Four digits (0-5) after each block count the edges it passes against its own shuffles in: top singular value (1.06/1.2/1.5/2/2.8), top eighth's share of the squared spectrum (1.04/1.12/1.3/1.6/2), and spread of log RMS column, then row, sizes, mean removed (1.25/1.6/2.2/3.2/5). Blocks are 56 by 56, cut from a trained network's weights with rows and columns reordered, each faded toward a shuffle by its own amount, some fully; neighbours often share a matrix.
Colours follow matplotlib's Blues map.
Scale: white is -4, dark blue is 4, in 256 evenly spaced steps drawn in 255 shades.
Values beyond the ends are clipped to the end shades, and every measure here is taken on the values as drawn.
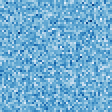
2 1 0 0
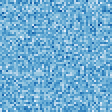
3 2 0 1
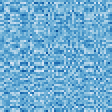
5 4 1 3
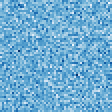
1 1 0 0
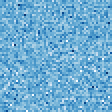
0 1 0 0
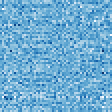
4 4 1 2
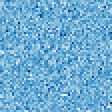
2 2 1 0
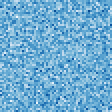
1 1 0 0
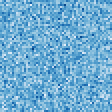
2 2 0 1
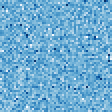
1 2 0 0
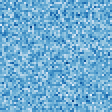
2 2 0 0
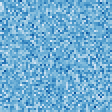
2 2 0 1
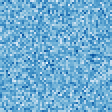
1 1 0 0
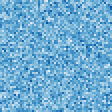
1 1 0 0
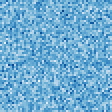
0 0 0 0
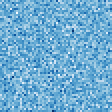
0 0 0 0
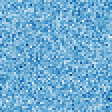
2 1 0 0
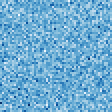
1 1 0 0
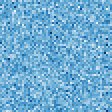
1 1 0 0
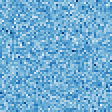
0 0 0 0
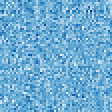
3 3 0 2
